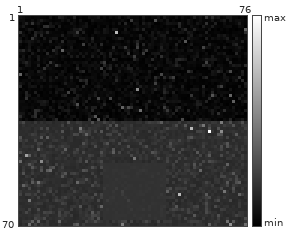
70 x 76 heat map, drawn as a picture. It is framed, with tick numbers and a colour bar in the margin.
Overall the values sit about 10% of the way up the scale. The bottom part is higher, past a seam about 50% of the way down. An odd patch, calmer than its surroundings, sits in the bottom middle. The bottom middle is the smoothest part.
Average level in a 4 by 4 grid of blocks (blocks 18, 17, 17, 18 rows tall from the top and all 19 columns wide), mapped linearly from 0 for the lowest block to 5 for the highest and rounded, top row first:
0000 | 0000 | 5555 | 5555
